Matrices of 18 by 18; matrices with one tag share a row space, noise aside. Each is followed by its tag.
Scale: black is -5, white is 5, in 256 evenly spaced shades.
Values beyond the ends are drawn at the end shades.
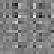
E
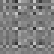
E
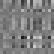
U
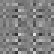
E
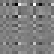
E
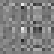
U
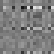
U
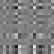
E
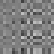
U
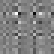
E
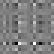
E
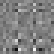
E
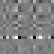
E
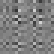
E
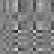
E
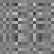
E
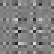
E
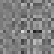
U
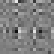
E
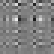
E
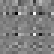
E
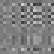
U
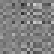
U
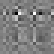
E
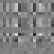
E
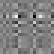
E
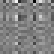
E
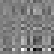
U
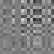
U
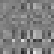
U
